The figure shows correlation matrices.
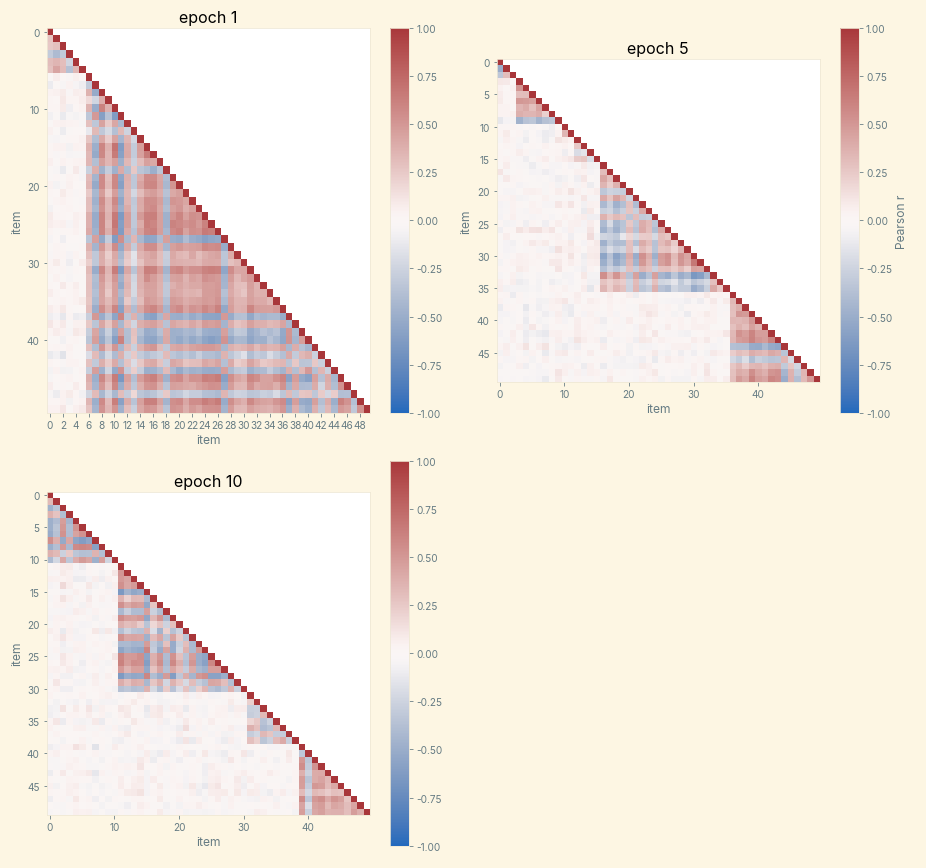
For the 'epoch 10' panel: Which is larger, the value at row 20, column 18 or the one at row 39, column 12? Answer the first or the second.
the second
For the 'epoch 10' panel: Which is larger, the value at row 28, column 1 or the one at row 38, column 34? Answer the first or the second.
the first
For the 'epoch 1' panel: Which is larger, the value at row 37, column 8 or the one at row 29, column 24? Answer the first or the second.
the second
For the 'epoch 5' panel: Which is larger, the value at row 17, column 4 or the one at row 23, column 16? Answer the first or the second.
the first
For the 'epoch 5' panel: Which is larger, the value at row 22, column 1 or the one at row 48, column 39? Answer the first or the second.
the second
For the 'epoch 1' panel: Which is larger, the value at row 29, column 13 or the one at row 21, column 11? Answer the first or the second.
the first
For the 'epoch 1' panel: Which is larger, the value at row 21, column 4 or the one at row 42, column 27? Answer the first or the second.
the second
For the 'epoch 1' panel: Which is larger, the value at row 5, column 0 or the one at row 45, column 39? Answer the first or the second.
the first
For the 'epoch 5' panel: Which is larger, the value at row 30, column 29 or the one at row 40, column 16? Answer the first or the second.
the first
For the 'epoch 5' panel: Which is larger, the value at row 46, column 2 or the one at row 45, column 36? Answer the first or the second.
the second
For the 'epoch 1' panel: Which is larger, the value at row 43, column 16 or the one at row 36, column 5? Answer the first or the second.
the first
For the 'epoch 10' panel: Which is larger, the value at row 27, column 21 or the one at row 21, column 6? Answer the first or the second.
the second
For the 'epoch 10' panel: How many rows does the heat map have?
50
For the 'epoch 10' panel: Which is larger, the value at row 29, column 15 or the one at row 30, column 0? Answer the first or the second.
the second
